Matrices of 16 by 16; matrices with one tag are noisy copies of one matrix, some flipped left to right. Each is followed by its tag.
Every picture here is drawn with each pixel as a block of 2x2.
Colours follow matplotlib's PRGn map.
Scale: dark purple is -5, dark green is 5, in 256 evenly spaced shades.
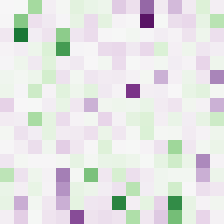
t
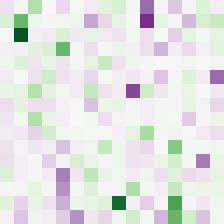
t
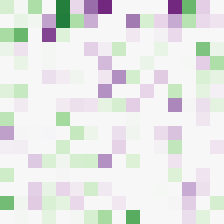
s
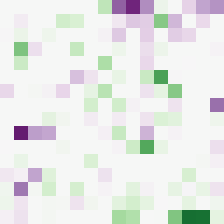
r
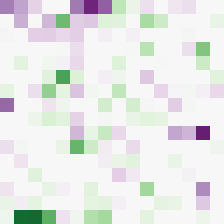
r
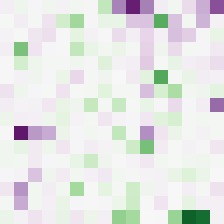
r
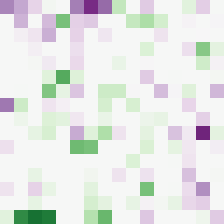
r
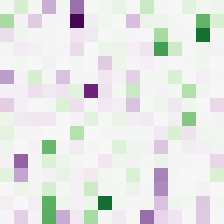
t
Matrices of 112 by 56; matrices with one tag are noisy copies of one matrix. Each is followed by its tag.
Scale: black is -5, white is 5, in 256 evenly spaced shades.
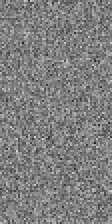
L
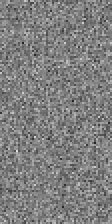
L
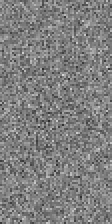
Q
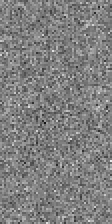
Q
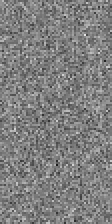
Q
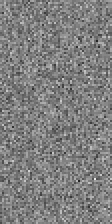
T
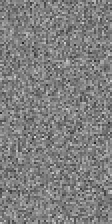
L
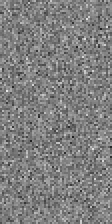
T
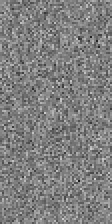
T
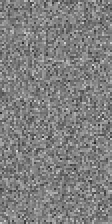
L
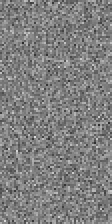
L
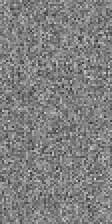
T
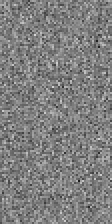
T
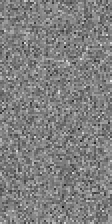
L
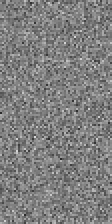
L
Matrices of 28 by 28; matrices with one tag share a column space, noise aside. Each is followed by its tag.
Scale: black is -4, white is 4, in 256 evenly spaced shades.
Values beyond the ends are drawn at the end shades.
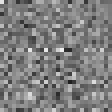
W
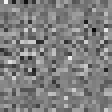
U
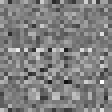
W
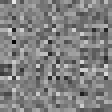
U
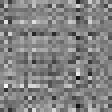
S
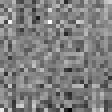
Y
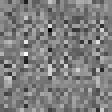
U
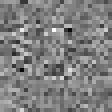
U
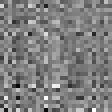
S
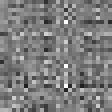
S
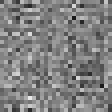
S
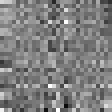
Y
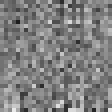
Y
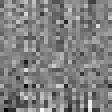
Y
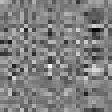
U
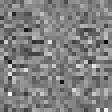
U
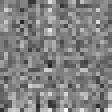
Y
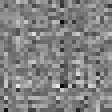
S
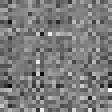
S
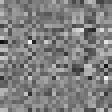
U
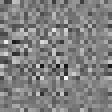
U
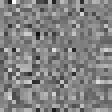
W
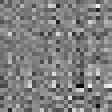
S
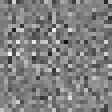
U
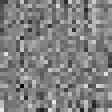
Y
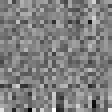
Y
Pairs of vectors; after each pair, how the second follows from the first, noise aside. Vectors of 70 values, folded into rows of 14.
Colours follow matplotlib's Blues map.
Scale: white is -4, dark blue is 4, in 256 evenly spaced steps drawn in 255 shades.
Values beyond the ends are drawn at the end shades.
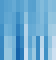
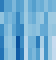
copied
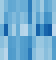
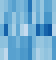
copied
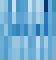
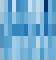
copied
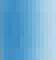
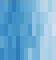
copied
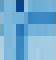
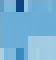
partly zeroed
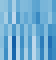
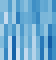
copied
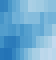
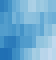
copied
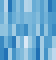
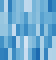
copied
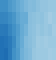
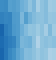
copied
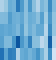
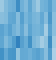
shrunk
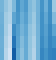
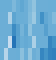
partly zeroed
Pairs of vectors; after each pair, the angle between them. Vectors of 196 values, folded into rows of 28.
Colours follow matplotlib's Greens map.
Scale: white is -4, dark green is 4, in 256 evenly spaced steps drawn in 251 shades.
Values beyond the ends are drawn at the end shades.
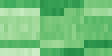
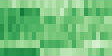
nearly opposite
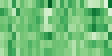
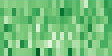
orthogonal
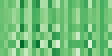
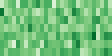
orthogonal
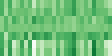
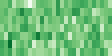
partly aligned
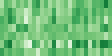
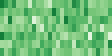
orthogonal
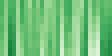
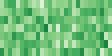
orthogonal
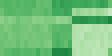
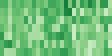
partly aligned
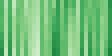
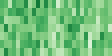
partly opposed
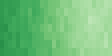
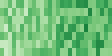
partly opposed
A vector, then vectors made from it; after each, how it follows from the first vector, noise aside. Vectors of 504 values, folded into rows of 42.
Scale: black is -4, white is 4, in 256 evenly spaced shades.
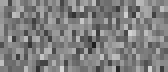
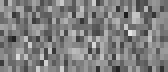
sign-scrambled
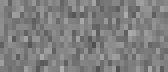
shrunk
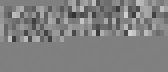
partly zeroed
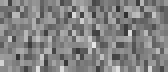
sign-scrambled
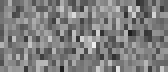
negated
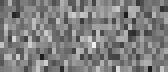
negated
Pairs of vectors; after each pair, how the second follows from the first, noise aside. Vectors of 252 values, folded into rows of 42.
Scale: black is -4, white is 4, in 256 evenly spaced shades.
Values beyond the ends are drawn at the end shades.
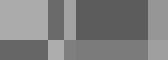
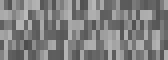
shuffled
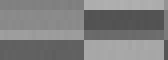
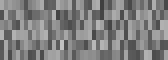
shuffled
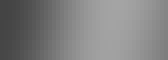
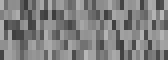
shuffled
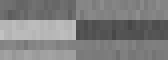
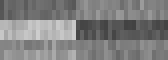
copied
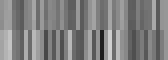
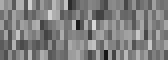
shuffled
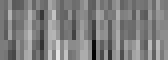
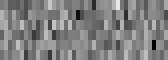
shuffled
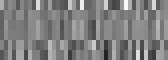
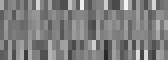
copied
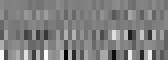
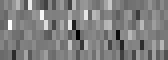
shuffled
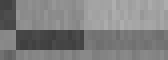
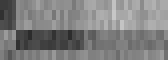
copied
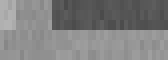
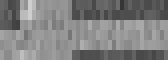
wrapped around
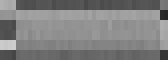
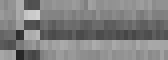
wrapped around
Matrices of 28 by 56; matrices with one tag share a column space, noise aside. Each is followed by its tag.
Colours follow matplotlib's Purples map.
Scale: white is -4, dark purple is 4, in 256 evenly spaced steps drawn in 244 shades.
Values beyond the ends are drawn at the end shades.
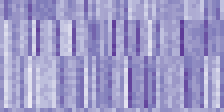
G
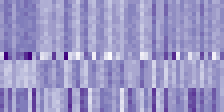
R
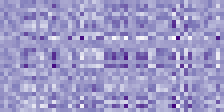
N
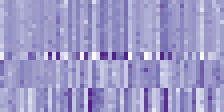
R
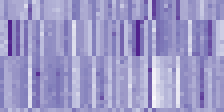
G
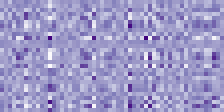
N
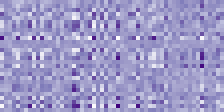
N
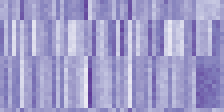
G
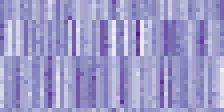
G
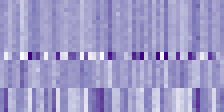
R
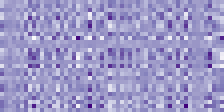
N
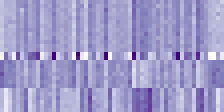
R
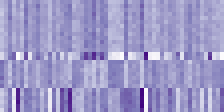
R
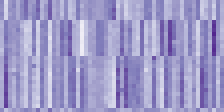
G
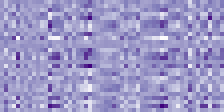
N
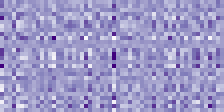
N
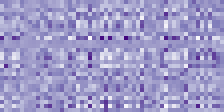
N
